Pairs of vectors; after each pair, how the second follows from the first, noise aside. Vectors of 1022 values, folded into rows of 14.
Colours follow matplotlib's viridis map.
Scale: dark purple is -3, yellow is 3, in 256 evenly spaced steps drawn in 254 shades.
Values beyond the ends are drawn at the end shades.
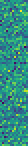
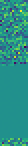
partly zeroed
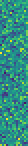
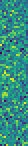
negated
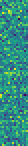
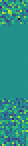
partly zeroed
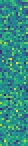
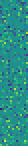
partly zeroed
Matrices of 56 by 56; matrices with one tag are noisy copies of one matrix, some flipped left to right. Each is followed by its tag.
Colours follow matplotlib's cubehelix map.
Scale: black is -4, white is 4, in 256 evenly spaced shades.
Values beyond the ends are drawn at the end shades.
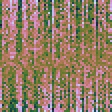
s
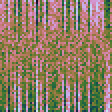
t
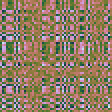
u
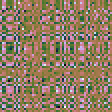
u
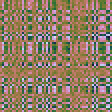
u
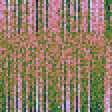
t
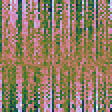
s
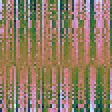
s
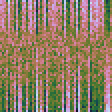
t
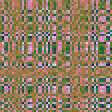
u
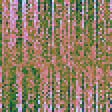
s
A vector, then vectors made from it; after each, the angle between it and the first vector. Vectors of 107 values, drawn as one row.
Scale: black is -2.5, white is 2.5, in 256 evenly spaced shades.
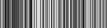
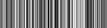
partly opposed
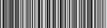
orthogonal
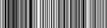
nearly parallel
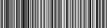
orthogonal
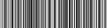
orthogonal
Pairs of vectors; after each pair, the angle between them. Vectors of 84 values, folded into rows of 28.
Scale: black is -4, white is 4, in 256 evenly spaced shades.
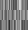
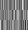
orthogonal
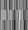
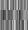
nearly opposite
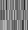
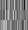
nearly parallel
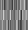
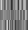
partly aligned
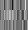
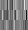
orthogonal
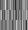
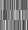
partly opposed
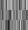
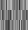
nearly parallel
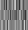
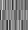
orthogonal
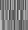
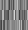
partly opposed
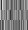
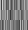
nearly parallel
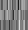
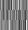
partly opposed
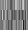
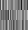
orthogonal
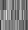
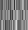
orthogonal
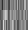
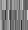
partly opposed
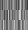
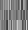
partly aligned
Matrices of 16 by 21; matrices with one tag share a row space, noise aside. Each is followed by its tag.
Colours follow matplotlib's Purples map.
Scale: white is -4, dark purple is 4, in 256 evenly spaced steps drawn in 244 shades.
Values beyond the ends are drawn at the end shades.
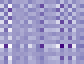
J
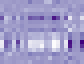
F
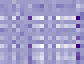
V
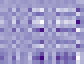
V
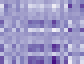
F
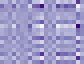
V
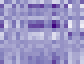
F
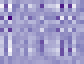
J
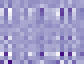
J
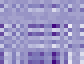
F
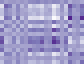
F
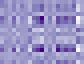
V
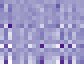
J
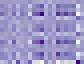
V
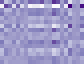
F
